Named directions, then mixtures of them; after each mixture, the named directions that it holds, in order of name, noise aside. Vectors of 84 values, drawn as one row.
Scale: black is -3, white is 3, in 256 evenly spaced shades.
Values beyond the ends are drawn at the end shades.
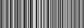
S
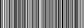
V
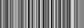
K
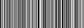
K, V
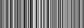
S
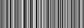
S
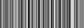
K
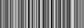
K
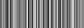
K, S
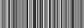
K, S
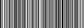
V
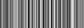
K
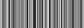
K, S
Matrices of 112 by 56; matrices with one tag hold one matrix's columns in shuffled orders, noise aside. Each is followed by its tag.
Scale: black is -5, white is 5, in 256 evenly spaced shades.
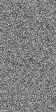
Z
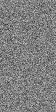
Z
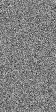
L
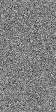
Z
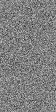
Z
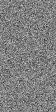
Z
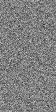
Z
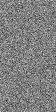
L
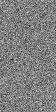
Z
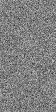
L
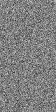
L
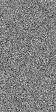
Z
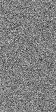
Z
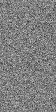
Z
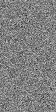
Z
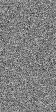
Z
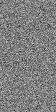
Z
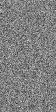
L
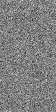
L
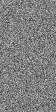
L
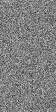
L
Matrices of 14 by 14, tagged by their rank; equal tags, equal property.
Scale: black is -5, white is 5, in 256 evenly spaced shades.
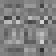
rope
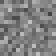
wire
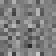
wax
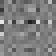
rope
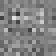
wax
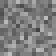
wire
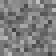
wire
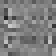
wax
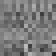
wax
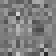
wax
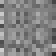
rope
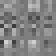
rope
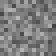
wire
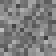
wire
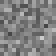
wire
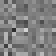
rope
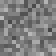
wire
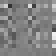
rope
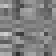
rope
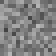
wire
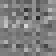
wax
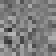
wax
